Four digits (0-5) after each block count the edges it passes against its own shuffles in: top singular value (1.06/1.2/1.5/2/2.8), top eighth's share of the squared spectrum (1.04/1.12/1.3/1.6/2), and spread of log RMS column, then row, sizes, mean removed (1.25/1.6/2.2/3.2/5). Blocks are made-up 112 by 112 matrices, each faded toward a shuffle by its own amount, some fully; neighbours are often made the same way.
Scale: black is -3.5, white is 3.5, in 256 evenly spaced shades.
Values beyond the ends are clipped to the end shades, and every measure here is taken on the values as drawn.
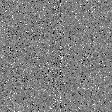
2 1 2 0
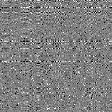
5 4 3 3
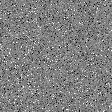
0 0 0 0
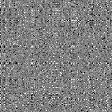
4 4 2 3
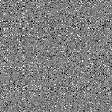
4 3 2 2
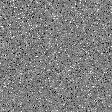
2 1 0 0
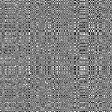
5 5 4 4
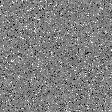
2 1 0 0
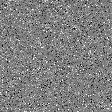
2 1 0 0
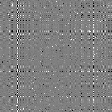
5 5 3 3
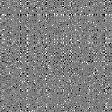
5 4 3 3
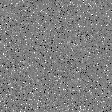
1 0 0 0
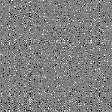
4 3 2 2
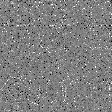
3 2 1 1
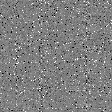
3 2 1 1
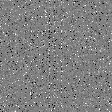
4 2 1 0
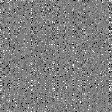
4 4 3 2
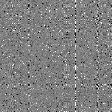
4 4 2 2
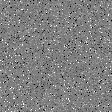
2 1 0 0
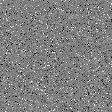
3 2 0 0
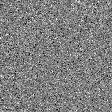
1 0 0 0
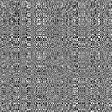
5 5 4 4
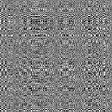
5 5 4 4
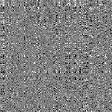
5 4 3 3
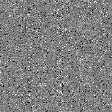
4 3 2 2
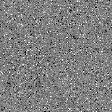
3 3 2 1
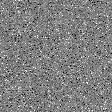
2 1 0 0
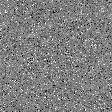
2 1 0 0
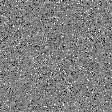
3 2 1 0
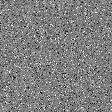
2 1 0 0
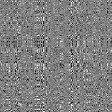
5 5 4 3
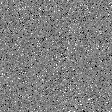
0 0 0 0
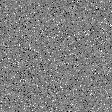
0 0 0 0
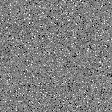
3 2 0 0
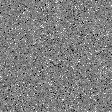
1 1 0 0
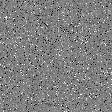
2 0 0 0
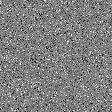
0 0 0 0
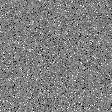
0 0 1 0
